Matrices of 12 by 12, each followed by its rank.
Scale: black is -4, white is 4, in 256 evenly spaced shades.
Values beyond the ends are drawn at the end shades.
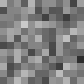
full rank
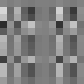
one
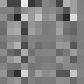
two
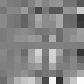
two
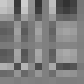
one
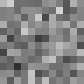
full rank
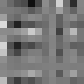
two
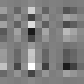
one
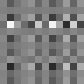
one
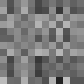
two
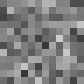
full rank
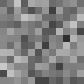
full rank
